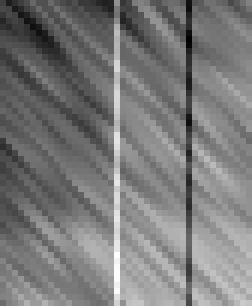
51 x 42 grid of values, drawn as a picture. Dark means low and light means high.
Values rise toward the bottom right. The histogram is bell-shaped. Neither half mirrors the other. The ninth with the lowest average is the top left. Columns 20 and 32 stand out from the rest. Overall the values sit about 50% of the way up the scale.
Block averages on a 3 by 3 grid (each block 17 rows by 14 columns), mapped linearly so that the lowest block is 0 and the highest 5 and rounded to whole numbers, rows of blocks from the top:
0 2 2 / 1 3 3 / 3 5 5
